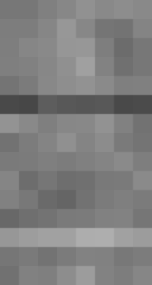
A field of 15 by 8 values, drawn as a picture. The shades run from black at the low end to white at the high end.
Odd lines: rows 6 and 13. Calmest part: top left. Grain: streaks across. Slope: none.
